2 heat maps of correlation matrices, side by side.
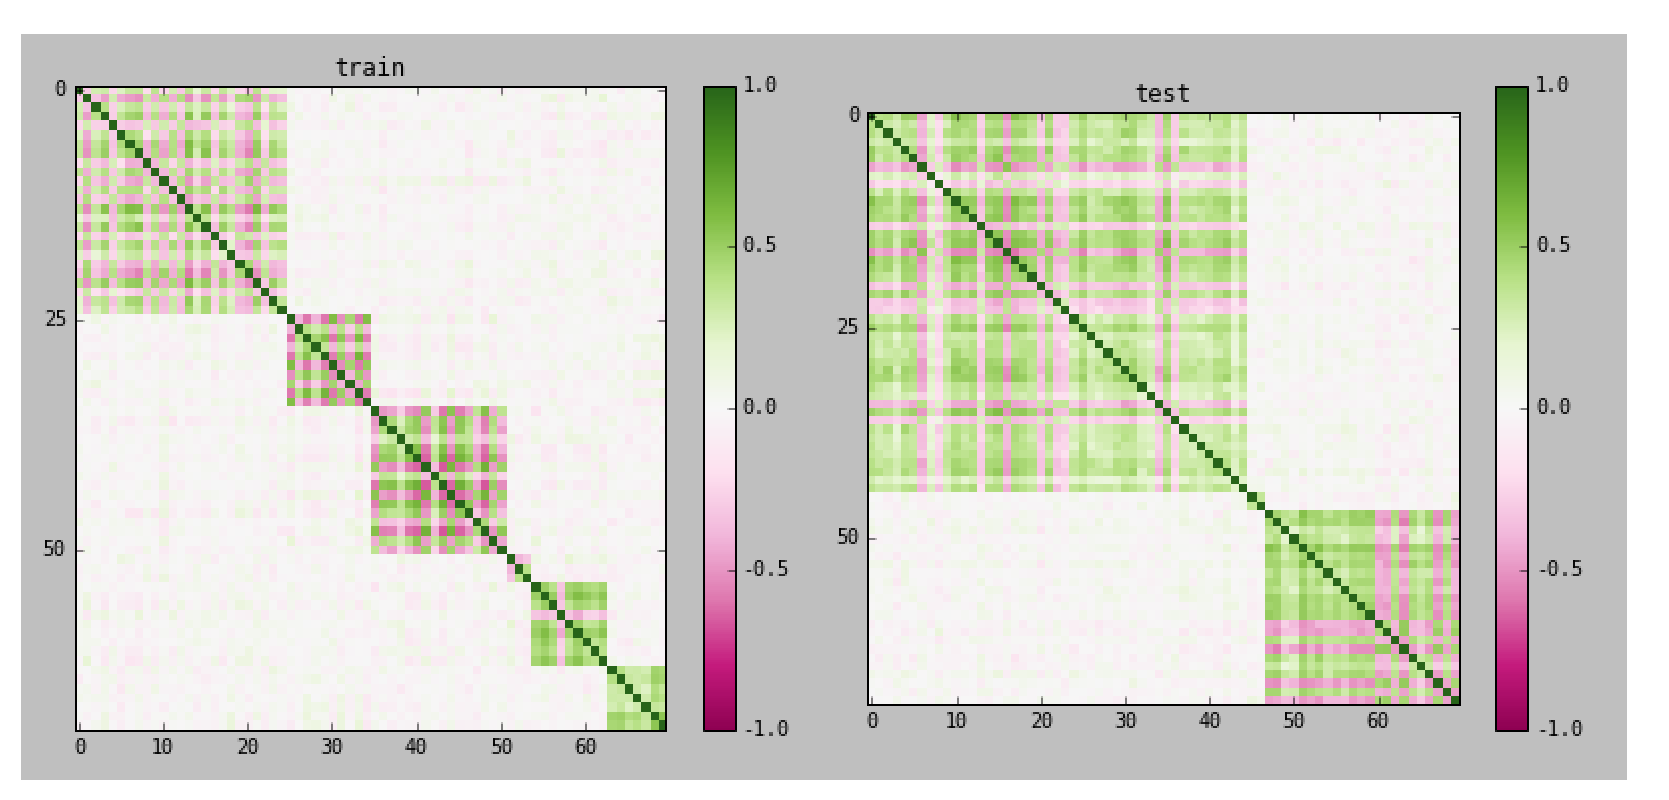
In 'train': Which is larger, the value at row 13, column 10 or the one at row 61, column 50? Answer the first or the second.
the second
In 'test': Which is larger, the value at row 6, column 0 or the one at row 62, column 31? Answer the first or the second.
the second
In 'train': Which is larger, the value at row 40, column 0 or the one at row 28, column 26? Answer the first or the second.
the second
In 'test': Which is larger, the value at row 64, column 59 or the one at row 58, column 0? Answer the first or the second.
the first
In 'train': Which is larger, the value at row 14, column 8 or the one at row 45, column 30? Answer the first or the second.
the second
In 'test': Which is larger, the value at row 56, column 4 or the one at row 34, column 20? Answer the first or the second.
the second
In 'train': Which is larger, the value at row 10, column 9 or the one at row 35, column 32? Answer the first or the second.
the second
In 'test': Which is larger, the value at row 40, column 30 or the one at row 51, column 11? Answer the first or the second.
the first
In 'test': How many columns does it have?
70
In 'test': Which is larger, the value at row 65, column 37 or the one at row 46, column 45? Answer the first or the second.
the second
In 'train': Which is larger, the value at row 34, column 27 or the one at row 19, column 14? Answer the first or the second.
the second
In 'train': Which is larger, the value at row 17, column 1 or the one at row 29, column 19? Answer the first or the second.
the second
